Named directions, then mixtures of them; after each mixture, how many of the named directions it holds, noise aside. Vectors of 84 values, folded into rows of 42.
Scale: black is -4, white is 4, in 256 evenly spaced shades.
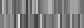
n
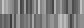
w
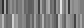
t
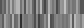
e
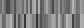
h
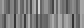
two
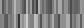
one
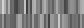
three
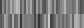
one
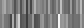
three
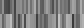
one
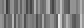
three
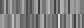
two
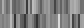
two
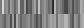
two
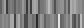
three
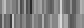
two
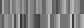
three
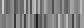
three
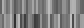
three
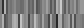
three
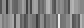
three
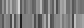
two
